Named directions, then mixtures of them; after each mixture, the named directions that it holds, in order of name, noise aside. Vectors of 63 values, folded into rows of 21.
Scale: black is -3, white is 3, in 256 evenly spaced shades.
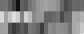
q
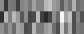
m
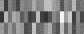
m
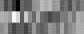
m, q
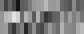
m, q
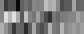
m, q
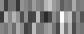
m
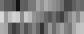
q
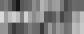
q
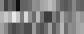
m, q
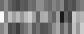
m, q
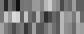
m, q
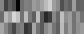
m, q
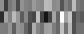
m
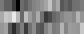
m, q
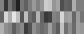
m, q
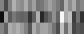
m, q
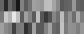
m, q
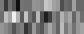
m, q
